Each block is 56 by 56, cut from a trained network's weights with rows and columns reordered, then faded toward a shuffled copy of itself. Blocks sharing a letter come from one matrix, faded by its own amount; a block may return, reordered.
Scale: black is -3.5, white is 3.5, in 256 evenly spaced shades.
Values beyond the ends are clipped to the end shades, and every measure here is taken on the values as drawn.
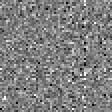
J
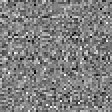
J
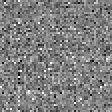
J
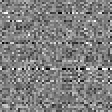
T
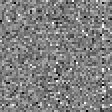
J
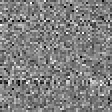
J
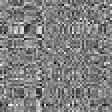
T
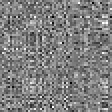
T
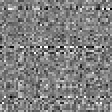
T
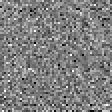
J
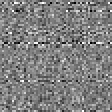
T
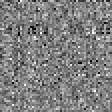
J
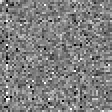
J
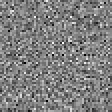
J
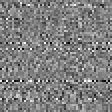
T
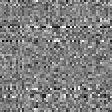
T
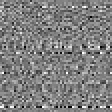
T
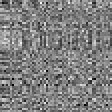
T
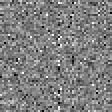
J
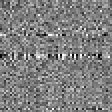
T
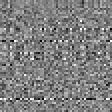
T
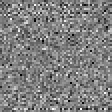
J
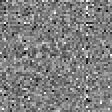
J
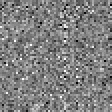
J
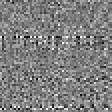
T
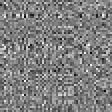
T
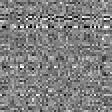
T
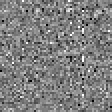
J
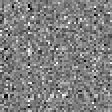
J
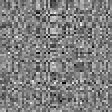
T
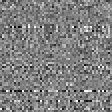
T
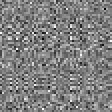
T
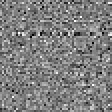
J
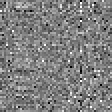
J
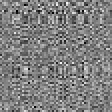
T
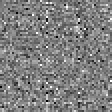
J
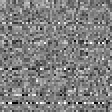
T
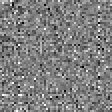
J
